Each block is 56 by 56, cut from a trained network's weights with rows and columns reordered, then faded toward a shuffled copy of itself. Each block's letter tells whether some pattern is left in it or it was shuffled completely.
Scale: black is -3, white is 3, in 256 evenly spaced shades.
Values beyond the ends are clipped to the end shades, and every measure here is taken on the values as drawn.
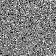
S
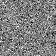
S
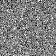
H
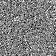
S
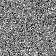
S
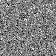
S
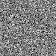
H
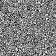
S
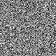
H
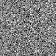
H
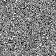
S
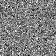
S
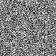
H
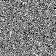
S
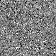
H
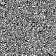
H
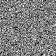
H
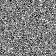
S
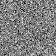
H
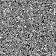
S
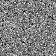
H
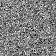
S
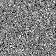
S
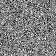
S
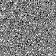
H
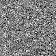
H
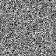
H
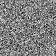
S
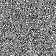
S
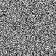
H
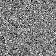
S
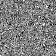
H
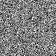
S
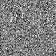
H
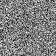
S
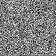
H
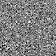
H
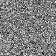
H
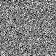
S
